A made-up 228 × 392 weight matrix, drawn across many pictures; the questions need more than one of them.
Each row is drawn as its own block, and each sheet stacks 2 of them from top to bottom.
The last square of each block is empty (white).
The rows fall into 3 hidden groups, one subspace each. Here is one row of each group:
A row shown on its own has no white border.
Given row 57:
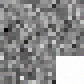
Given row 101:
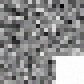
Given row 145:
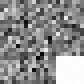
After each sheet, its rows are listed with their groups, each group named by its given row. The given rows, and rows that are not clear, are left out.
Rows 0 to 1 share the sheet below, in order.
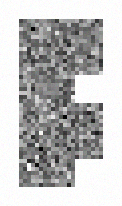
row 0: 101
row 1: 57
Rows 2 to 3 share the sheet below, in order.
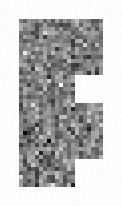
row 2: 145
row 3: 57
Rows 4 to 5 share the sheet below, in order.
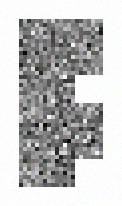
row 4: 145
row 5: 145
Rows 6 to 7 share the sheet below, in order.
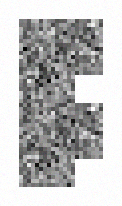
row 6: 57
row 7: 57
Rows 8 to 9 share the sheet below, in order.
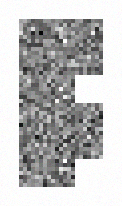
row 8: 101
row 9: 145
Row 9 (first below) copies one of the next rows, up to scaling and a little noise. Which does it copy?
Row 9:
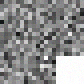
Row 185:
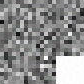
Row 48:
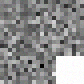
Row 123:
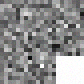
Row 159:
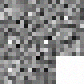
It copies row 185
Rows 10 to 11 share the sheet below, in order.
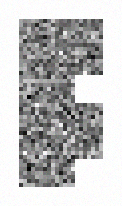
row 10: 145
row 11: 101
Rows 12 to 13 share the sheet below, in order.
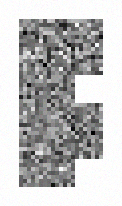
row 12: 145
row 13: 145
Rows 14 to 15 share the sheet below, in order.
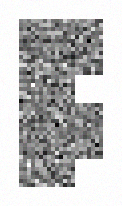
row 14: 145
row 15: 101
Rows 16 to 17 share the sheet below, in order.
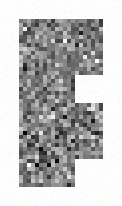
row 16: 101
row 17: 57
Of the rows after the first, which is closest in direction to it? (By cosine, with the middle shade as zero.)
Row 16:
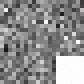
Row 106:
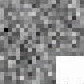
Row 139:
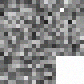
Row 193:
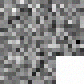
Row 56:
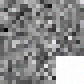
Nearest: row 106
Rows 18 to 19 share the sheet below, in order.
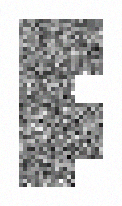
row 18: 145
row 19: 101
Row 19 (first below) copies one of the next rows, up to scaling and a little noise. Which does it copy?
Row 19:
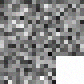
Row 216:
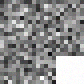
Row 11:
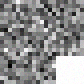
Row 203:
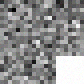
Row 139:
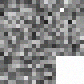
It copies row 216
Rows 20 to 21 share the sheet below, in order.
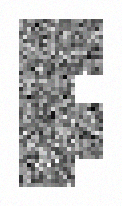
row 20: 145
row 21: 57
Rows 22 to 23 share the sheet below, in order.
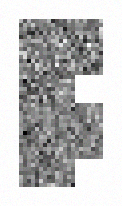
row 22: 145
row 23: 57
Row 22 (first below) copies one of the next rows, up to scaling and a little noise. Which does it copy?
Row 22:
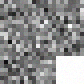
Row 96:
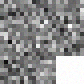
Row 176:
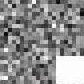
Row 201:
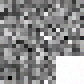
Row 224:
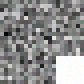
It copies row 96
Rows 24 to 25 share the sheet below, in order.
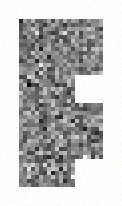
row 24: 57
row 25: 145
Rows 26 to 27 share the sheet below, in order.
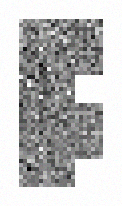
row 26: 57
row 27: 57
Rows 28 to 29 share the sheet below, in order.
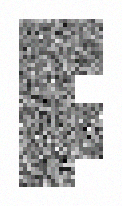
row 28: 101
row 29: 145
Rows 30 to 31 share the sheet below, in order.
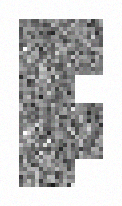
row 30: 57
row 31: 57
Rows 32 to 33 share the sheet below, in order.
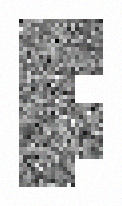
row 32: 101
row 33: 57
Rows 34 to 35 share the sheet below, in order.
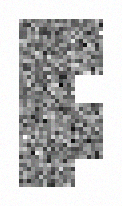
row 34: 145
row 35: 145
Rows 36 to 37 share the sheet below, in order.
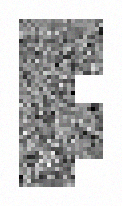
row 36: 145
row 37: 57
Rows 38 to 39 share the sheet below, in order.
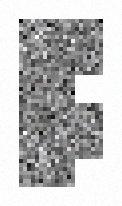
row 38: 101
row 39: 57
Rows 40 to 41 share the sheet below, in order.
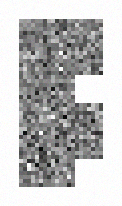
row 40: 145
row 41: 57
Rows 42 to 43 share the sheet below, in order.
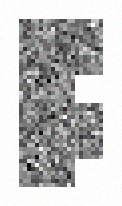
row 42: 57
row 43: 57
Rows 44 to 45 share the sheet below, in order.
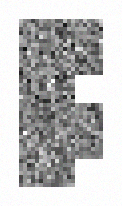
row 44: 101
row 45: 57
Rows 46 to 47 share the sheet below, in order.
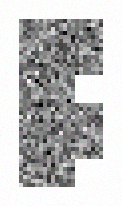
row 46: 57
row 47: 101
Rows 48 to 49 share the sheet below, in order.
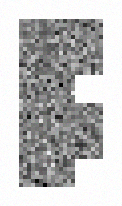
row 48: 145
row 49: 101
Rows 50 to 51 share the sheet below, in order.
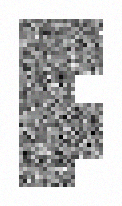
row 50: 145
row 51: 145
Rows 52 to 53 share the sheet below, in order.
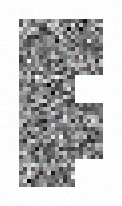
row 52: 101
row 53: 145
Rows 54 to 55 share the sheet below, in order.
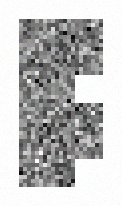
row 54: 57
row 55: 101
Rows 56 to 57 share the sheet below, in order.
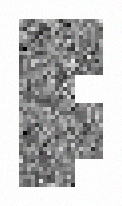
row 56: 101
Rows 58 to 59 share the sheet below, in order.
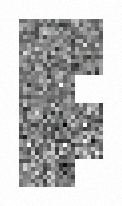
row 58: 145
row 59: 145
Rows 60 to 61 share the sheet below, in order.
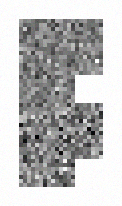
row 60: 101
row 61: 145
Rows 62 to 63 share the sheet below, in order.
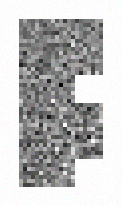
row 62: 145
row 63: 145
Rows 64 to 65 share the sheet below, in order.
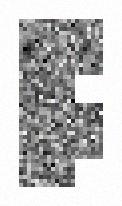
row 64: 57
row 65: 101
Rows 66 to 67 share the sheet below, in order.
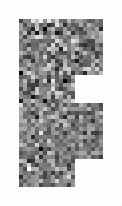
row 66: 101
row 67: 57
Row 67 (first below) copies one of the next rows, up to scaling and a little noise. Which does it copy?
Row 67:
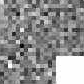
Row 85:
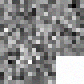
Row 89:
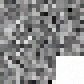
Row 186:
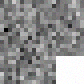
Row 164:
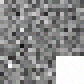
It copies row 164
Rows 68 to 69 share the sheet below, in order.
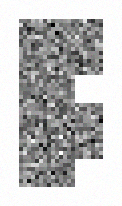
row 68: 101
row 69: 145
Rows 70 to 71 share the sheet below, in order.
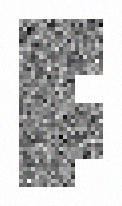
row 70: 101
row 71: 145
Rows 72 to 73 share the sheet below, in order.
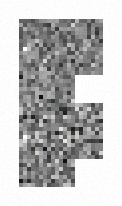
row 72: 57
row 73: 145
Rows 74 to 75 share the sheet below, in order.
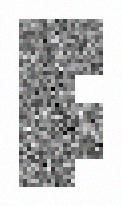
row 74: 145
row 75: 101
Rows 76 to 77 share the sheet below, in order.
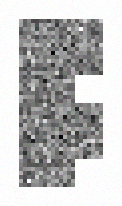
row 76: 101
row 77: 145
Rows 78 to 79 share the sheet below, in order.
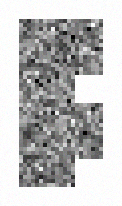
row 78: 57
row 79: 57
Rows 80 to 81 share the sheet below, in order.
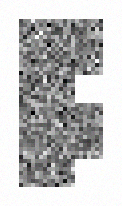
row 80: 101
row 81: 101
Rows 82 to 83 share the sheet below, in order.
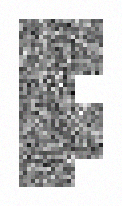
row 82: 145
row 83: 101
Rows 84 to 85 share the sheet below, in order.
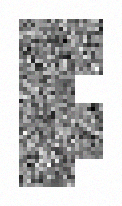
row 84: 145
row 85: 57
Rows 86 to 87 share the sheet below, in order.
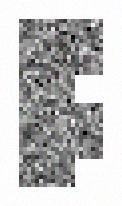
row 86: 57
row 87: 57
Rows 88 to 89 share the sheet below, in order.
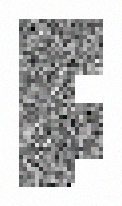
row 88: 101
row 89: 57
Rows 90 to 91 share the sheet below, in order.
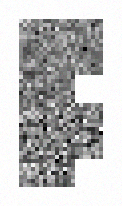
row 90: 57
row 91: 145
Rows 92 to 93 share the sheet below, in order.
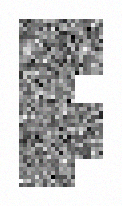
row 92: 57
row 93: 145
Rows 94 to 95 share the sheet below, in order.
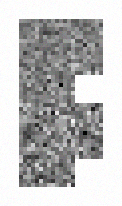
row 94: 145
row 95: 57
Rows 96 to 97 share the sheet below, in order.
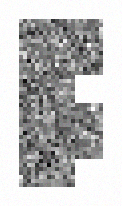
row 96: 145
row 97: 57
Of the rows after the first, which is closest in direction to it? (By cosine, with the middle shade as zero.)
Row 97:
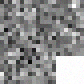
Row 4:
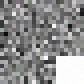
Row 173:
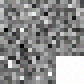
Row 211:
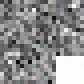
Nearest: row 211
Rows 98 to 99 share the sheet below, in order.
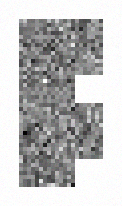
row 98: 101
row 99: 57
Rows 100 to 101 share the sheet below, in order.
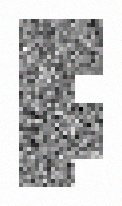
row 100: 57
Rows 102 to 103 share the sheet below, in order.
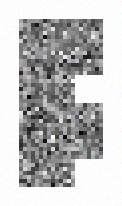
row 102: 145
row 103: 101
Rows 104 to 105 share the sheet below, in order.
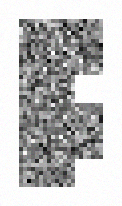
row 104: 101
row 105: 145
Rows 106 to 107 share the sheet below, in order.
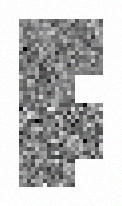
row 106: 57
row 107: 101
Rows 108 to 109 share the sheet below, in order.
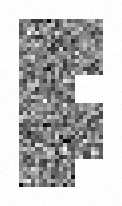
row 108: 101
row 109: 145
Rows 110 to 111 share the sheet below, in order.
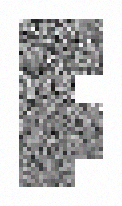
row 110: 101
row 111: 101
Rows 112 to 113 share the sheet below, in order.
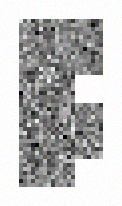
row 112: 57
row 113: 101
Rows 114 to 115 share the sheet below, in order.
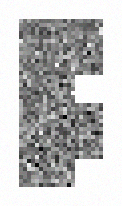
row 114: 145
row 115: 57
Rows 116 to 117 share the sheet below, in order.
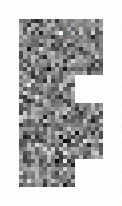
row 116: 101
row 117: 145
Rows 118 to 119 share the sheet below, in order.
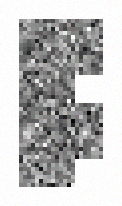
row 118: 57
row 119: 57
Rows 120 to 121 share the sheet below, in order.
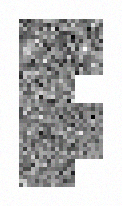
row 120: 57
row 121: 101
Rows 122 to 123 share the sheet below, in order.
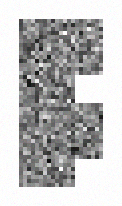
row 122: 57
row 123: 145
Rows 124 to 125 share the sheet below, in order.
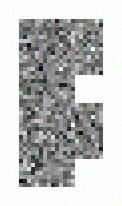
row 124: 145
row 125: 101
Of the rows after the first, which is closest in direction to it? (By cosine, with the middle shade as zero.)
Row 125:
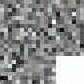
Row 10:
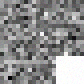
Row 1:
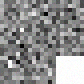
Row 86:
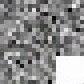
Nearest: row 1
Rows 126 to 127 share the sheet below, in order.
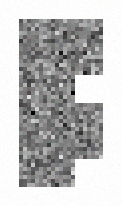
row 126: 145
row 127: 101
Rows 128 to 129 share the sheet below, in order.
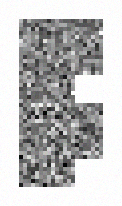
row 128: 145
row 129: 101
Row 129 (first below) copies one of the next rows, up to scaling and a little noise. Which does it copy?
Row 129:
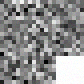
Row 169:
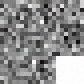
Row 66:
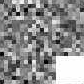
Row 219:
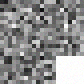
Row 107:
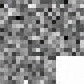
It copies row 66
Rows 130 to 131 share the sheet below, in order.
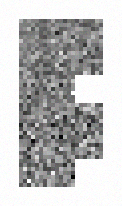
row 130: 145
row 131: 145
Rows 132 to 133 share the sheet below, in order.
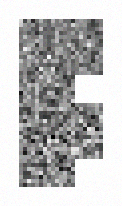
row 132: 57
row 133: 145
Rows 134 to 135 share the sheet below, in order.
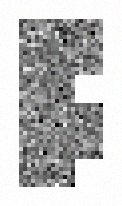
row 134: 101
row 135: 101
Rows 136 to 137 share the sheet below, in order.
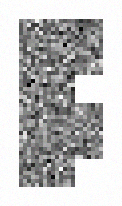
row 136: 101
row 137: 145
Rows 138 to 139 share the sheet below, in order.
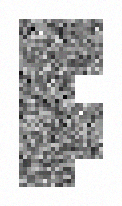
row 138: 101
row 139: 101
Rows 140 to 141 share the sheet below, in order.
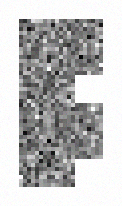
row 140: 101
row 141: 57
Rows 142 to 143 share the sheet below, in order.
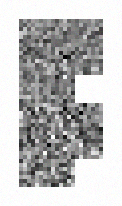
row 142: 145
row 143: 101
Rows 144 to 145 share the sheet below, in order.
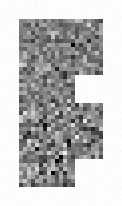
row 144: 145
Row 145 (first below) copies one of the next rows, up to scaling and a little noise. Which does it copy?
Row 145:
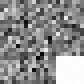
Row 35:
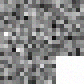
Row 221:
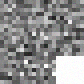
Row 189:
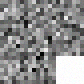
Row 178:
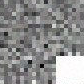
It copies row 189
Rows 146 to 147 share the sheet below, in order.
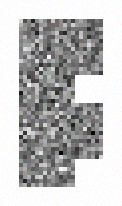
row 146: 57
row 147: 145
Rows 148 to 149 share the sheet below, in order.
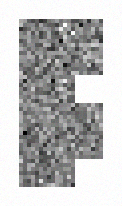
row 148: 101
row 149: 57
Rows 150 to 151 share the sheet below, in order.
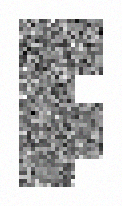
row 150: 145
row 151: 101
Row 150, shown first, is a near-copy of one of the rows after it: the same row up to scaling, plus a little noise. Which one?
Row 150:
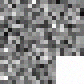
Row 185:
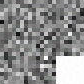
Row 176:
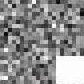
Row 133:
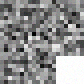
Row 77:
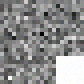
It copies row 176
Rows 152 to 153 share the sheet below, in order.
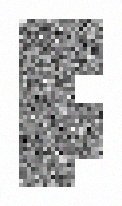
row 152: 101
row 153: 145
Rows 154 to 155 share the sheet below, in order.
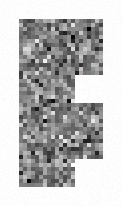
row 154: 57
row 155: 145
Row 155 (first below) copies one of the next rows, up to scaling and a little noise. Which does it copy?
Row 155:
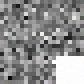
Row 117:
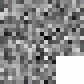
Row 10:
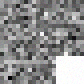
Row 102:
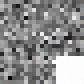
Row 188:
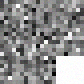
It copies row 102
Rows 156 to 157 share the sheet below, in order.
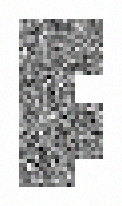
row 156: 145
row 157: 57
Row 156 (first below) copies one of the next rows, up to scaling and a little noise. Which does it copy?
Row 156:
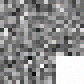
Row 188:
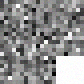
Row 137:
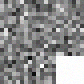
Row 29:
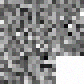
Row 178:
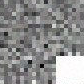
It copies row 137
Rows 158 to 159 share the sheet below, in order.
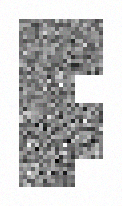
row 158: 145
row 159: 145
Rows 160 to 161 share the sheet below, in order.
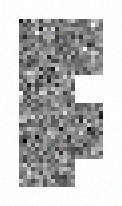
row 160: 57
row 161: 145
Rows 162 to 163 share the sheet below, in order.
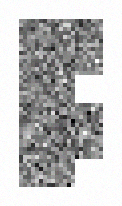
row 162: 101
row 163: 57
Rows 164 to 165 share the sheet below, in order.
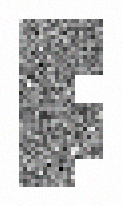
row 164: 57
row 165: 145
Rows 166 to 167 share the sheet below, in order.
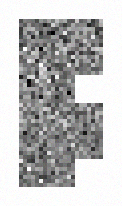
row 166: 57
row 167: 57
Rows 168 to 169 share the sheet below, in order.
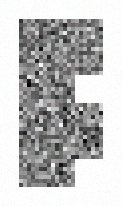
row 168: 57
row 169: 101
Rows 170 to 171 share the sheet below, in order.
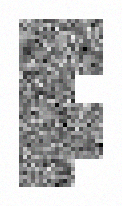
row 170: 57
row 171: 101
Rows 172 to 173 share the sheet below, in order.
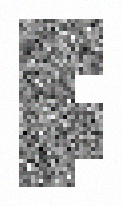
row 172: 57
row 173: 57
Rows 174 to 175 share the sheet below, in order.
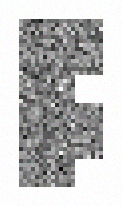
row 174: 101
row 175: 145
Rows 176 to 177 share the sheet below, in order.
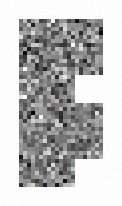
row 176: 145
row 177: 101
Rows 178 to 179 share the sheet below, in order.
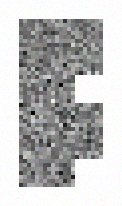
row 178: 145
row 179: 101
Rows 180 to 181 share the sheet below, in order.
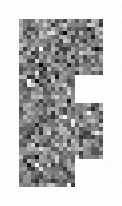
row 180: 57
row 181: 57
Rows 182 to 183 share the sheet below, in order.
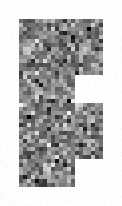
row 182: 57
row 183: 101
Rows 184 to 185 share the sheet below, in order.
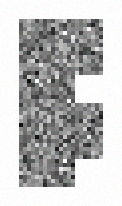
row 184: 57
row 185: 145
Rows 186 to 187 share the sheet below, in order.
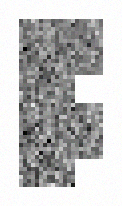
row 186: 57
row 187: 57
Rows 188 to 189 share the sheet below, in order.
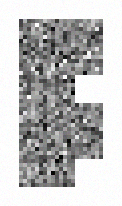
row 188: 145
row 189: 145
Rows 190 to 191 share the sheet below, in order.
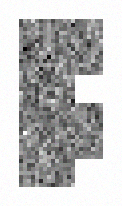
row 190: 57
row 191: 57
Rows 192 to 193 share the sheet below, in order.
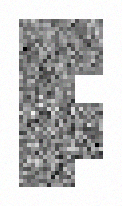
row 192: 57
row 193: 101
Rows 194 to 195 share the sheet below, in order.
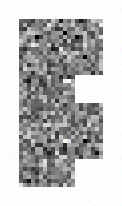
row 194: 101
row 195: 145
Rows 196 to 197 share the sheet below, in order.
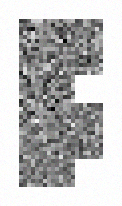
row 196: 101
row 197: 101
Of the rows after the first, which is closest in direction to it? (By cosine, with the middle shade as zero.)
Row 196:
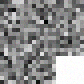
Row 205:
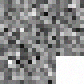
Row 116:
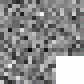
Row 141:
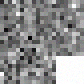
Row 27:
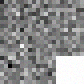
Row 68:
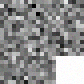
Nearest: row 68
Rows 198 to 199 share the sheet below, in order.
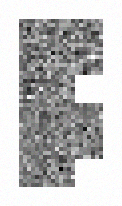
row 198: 145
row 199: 145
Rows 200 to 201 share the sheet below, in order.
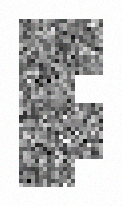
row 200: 57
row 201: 145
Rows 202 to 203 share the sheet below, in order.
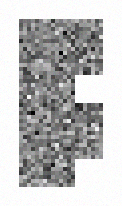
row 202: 145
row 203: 101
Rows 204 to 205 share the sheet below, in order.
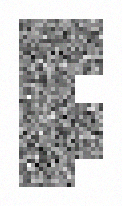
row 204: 145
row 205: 57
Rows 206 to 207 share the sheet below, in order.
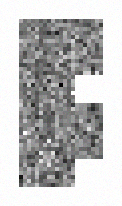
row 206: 145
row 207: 57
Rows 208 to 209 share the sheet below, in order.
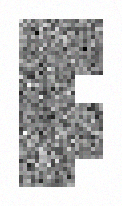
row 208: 57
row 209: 57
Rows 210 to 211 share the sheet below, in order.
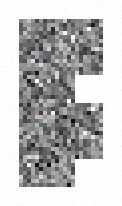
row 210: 57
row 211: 57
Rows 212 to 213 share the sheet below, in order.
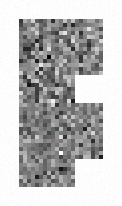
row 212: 57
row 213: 145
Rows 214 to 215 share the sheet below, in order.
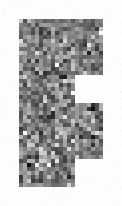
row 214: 145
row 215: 57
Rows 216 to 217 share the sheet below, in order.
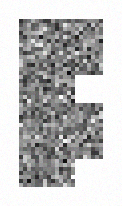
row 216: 101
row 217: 145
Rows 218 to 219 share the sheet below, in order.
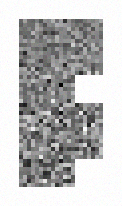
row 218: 145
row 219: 101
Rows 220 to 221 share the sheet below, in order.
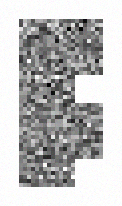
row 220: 101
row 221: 145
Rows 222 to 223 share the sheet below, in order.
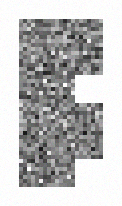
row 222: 145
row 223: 57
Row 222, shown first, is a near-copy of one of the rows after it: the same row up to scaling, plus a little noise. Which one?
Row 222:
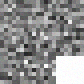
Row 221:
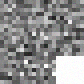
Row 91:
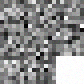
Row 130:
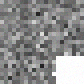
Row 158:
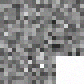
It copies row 221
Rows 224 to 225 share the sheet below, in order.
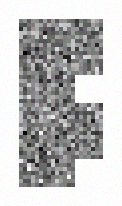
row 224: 145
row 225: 57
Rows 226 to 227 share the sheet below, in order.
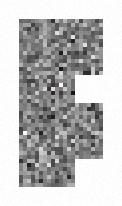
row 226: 145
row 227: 57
